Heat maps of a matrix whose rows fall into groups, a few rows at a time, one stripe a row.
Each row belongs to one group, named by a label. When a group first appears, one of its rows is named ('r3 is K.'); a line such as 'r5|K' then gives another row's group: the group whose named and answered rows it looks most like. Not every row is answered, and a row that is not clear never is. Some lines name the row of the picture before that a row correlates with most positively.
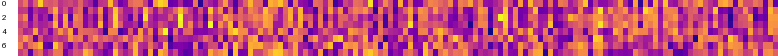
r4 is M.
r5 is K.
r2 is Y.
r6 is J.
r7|J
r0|J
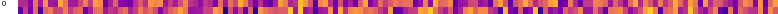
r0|M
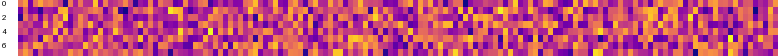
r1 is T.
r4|Y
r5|T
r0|K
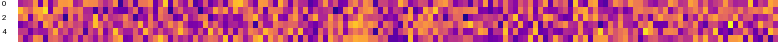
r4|Y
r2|K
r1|J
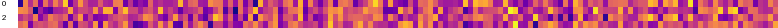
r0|Y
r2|Y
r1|K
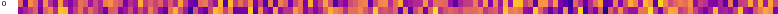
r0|M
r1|T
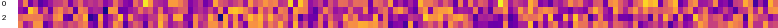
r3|J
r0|Y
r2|J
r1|M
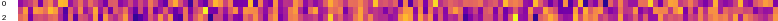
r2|K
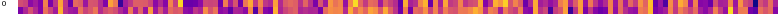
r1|T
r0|T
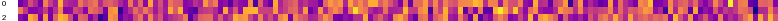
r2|M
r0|T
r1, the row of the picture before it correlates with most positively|0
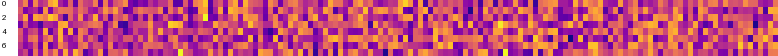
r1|M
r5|T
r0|K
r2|K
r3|T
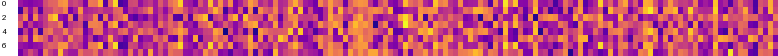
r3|T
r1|Y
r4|Y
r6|T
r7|T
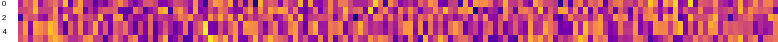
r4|K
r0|Y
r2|Y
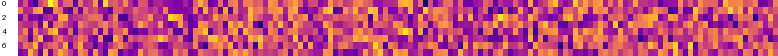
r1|J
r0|K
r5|J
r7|M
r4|K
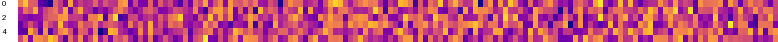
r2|T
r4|M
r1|Y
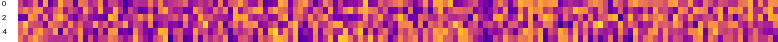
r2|M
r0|M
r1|J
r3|K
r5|J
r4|J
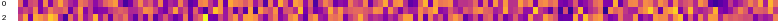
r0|M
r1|Y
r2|K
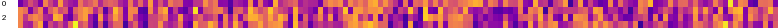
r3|J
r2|J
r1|J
